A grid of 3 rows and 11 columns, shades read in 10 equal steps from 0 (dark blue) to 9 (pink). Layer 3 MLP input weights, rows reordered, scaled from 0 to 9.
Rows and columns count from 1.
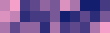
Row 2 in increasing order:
0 1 1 1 2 2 3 4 4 7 8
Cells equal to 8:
2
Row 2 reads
8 7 1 2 2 4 0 1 3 1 4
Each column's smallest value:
6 3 1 2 1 4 0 1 0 0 2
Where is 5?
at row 1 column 5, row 3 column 3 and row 3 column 4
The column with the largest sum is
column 1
